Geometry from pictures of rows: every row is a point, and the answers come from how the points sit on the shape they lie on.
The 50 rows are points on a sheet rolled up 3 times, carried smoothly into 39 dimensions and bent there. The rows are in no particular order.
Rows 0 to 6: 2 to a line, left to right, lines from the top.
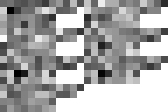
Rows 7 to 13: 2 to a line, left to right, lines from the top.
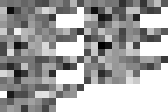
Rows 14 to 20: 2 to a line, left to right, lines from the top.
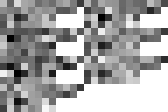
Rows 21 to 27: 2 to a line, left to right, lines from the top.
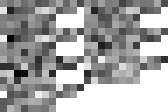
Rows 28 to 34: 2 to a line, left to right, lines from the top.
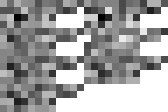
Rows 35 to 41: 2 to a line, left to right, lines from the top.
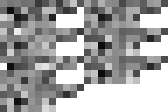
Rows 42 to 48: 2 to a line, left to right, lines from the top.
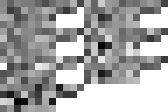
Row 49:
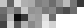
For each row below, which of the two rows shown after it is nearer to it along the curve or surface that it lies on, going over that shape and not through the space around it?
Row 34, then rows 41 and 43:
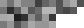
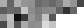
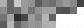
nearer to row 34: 43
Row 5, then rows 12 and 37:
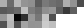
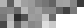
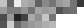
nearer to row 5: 12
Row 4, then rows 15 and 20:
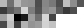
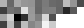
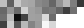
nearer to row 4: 15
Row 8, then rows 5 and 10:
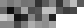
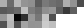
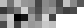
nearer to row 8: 5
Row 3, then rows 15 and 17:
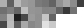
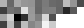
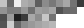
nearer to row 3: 17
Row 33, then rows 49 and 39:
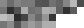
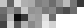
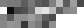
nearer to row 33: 39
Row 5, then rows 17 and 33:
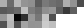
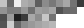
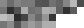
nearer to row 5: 17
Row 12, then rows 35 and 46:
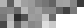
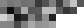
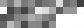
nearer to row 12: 35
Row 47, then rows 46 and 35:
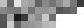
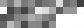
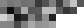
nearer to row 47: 35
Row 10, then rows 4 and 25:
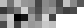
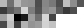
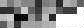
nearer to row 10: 4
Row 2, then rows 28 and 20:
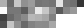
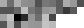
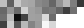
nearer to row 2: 20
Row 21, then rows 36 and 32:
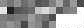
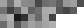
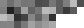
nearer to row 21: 32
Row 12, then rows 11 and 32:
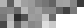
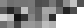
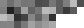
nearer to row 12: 11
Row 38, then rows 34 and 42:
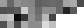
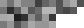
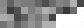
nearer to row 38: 34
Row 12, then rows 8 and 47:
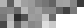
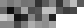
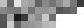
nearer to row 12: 47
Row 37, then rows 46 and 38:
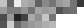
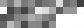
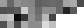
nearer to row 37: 38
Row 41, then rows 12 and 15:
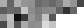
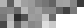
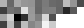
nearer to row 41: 12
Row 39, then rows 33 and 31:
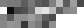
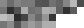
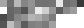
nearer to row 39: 31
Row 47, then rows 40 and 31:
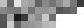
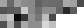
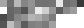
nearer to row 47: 40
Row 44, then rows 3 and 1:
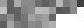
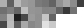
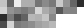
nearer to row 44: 3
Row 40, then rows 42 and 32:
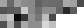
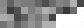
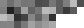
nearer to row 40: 32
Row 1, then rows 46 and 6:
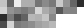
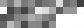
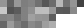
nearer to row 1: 46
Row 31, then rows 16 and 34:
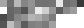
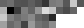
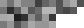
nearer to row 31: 16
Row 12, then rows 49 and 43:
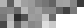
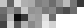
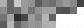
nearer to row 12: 43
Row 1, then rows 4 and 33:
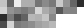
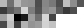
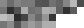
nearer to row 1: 4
